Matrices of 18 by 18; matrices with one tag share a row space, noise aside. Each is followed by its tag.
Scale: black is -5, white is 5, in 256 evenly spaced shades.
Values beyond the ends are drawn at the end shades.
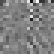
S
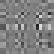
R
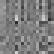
R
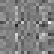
R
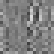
S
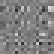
R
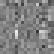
R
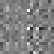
S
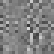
S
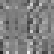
S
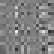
R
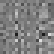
R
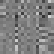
R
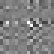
S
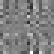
S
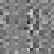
S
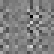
S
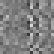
S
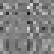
S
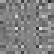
R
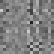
S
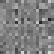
R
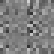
S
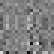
S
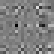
R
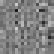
R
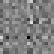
S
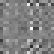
S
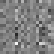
R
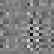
S
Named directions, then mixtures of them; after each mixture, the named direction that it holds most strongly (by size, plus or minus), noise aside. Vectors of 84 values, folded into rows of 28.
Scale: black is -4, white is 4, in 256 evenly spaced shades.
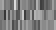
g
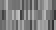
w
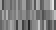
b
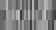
w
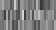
g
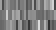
b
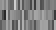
g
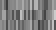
w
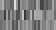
g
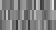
b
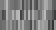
w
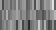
b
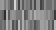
g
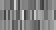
g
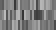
g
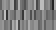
g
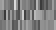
g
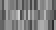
w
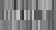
g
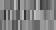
g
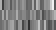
b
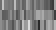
b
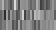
g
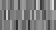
b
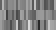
b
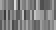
g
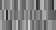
b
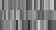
b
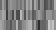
w
